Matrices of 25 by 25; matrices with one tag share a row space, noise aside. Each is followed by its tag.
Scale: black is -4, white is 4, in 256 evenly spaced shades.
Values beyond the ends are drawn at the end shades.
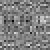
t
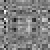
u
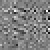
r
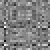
u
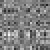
t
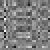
u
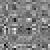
u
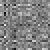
u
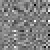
r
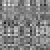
t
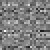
t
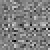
r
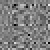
r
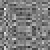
u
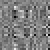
r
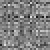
t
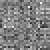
t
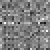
t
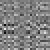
t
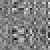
r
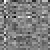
u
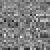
t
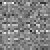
t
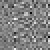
r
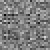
t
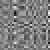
r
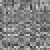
t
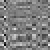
u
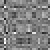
u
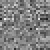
t
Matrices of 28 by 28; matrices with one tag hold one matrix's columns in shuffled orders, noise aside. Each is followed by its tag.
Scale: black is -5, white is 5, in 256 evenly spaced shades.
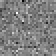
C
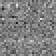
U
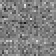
U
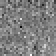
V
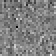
V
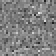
C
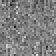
V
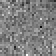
V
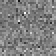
C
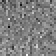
V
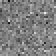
C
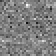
U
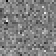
C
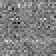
U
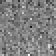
V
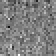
V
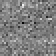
U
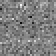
U
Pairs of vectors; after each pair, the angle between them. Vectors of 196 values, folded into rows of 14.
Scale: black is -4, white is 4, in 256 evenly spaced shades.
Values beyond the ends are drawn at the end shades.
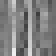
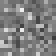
orthogonal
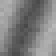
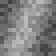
nearly opposite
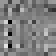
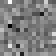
partly opposed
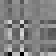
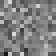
partly opposed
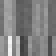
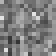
partly opposed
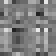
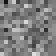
partly opposed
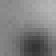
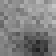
nearly parallel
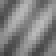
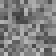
orthogonal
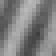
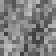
partly aligned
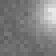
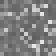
orthogonal
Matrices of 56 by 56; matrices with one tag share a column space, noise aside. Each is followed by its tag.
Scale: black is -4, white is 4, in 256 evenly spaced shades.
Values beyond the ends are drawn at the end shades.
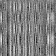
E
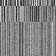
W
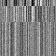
W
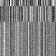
W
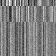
W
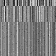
W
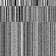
W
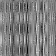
E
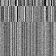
W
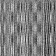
E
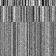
W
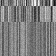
W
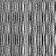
E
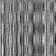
E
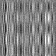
E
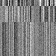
W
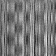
E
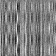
E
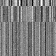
W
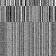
W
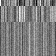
W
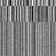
W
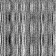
E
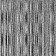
E
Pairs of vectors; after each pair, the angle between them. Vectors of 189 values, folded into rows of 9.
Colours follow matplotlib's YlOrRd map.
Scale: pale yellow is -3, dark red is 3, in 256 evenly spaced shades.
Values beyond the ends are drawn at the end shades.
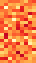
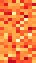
orthogonal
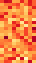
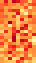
orthogonal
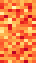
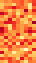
nearly opposite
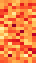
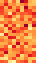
orthogonal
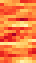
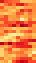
nearly opposite
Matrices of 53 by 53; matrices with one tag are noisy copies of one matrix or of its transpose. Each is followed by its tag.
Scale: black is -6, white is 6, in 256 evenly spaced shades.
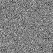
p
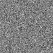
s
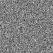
s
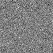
p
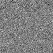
p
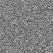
s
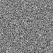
s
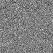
p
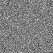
p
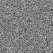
s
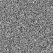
s
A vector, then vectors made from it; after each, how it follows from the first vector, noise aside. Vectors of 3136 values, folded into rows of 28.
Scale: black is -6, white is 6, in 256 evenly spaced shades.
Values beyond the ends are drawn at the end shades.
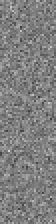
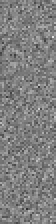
wrapped around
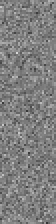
wrapped around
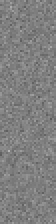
shrunk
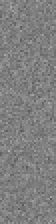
shrunk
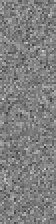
wrapped around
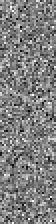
scaled up
